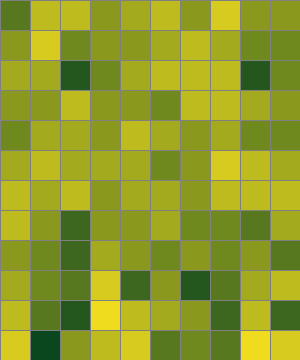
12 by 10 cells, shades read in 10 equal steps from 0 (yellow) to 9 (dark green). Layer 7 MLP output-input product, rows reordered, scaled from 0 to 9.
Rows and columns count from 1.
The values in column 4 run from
0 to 5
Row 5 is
5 3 3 4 2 3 4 3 5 5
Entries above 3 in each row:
5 6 4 6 5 2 2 7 9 6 5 5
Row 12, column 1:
1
